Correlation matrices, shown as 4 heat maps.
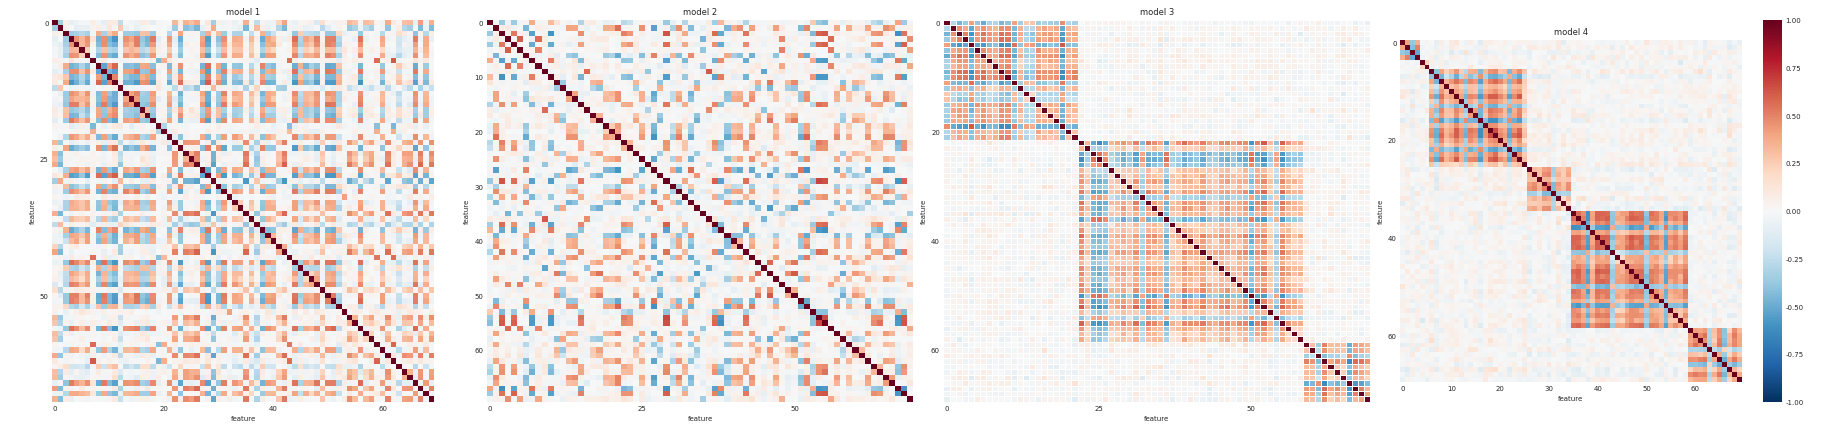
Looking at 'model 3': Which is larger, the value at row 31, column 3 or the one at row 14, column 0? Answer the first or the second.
the second
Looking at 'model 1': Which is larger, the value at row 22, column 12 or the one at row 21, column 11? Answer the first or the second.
the first
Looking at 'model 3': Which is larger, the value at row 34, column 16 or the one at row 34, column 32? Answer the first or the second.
the first
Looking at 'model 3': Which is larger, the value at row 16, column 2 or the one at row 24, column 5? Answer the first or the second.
the first
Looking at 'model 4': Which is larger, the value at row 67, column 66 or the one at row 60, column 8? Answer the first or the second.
the second
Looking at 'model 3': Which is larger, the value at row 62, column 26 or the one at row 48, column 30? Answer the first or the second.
the second
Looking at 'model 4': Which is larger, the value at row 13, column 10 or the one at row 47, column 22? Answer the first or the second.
the second
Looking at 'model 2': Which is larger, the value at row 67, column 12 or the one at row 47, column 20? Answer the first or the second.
the second
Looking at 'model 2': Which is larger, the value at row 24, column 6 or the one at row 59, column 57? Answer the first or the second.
the second
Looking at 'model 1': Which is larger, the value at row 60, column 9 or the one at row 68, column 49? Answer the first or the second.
the first
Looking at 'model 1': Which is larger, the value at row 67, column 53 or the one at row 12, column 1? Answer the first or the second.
the second
